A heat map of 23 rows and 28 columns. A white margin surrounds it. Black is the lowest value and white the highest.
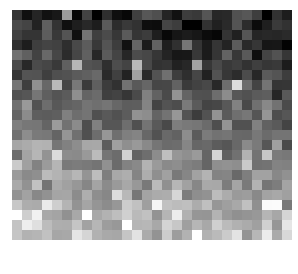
Slope: up to the bottom. Stripes: none. Grain: fine.
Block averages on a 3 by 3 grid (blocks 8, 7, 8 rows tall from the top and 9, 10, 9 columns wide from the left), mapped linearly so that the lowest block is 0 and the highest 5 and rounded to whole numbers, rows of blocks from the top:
100 | 322 | 555
